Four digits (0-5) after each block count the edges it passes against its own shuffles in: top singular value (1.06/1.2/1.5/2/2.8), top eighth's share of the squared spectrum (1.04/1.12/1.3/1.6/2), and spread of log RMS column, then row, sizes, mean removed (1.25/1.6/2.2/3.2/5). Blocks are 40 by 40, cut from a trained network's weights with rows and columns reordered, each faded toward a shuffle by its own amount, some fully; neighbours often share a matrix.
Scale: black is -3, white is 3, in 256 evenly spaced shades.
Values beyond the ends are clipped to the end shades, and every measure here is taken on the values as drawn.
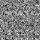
3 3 1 2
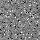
0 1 0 1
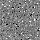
0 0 0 0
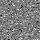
1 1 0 0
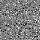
3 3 1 1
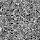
2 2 0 1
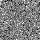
0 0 0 0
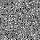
2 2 0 1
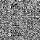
2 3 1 2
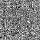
1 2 0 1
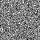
0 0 0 0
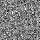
0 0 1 0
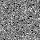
0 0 0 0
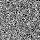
0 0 0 0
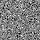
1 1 0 0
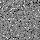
0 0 0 0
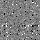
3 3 1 1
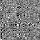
3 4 2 2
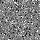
0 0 0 0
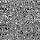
3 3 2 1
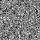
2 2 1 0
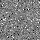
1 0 0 0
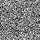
0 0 0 0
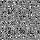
3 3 1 1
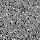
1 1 0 0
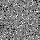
1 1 0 0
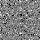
3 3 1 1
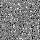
0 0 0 1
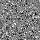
2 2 0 0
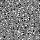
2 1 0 0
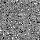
0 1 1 1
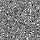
2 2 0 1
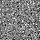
1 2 0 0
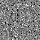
1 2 1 0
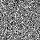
1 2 0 0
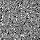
2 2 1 0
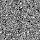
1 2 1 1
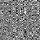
3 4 2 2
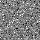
0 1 1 0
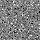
1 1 0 0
